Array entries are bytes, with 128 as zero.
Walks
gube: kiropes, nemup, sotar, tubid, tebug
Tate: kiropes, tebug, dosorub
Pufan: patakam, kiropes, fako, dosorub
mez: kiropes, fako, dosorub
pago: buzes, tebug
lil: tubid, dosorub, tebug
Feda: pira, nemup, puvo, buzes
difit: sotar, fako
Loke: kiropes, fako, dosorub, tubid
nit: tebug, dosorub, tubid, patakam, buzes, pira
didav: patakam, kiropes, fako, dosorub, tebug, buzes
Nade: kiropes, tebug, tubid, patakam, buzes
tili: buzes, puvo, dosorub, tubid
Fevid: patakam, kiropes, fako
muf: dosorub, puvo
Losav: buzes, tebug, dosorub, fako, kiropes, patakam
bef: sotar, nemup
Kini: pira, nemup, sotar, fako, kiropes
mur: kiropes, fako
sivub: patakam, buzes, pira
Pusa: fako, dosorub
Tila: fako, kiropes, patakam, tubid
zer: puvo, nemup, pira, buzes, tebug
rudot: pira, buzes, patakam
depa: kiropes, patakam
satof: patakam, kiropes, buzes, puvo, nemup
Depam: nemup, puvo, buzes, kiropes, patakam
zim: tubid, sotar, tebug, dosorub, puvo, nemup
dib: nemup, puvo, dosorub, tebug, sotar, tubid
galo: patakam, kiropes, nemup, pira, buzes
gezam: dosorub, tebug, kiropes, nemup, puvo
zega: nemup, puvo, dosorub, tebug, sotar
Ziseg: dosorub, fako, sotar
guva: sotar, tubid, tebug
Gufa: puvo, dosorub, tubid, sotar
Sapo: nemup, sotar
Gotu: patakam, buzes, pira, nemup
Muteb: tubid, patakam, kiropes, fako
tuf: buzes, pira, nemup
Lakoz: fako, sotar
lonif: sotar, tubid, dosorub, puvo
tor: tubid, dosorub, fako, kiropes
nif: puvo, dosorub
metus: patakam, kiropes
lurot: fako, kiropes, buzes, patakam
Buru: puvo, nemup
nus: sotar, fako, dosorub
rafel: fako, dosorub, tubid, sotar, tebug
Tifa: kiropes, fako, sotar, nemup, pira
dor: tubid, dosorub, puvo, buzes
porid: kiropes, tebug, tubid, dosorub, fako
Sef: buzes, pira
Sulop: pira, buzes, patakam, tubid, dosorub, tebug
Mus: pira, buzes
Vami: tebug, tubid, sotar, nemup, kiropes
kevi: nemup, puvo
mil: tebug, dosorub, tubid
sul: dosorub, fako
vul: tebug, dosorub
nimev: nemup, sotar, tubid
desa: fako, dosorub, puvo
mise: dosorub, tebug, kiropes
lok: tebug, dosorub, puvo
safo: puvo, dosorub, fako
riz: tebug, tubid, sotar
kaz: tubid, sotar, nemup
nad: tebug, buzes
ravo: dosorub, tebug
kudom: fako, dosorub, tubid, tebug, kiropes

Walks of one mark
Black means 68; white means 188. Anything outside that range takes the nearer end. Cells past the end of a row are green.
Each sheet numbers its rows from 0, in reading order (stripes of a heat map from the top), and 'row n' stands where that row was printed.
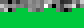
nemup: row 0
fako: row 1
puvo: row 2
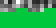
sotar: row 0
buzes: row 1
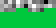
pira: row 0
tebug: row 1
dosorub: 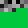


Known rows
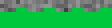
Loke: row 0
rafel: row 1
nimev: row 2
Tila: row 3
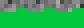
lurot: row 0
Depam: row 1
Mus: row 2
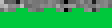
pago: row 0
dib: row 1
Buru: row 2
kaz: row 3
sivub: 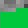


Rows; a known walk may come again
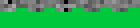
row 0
depa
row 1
Vami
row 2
Buru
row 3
tili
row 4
kudom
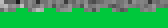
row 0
pago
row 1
rudot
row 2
lurot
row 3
Feda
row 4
Loke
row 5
Depam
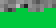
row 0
mur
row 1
galo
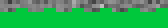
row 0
zim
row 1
didav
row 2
Tifa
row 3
desa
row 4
tor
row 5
Pufan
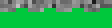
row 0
Ziseg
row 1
Mus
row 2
sivub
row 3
metus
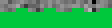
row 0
Fevid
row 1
nimev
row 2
rafel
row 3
bef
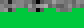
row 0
kaz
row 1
kevi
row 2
Tila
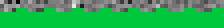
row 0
vul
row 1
mise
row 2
difit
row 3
Muteb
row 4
Tate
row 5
nus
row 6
Nade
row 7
lonif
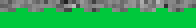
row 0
Gufa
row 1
Sulop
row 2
muf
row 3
gezam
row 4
riz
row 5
Sef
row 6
Kini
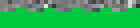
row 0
zega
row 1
sul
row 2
dib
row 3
lok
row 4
Lakoz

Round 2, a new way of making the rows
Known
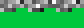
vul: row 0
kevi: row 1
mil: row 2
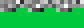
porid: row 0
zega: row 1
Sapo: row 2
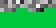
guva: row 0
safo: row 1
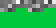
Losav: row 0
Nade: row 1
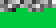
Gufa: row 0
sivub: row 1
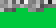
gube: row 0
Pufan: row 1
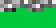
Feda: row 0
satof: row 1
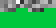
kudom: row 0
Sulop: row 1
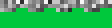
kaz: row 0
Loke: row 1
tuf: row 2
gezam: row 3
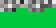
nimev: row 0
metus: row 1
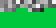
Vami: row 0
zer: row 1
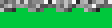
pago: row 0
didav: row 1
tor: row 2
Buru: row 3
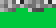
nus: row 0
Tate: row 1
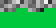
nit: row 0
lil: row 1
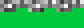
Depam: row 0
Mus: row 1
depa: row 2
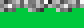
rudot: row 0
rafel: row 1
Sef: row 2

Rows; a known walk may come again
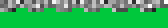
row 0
lil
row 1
galo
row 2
mur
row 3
riz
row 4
Tate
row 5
Feda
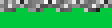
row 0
Pusa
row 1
didav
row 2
nad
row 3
dib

